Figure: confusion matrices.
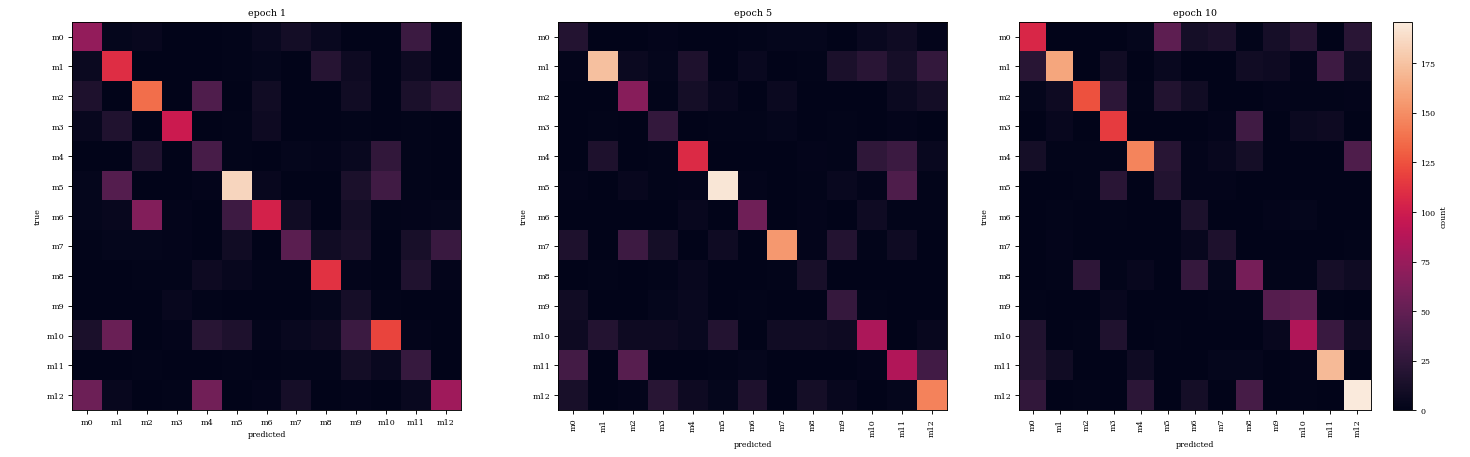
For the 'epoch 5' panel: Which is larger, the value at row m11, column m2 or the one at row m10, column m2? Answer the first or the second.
the first
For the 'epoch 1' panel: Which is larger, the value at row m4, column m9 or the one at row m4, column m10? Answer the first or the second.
the second
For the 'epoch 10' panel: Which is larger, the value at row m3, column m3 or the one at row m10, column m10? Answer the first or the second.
the first
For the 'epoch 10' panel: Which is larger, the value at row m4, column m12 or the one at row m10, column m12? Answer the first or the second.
the first
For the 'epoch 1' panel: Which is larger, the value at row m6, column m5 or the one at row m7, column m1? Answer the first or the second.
the first
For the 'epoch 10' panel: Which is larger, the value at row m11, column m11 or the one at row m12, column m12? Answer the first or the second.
the second
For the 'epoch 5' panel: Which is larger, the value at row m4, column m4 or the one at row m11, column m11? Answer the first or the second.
the first
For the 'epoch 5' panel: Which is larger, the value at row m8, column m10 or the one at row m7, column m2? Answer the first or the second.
the second
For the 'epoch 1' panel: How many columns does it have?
13
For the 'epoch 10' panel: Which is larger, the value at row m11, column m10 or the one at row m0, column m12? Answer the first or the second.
the second
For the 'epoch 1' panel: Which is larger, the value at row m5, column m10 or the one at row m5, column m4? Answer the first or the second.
the first
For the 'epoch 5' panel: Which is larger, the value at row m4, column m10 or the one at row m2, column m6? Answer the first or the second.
the first
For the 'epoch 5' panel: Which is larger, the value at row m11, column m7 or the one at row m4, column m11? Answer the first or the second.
the second
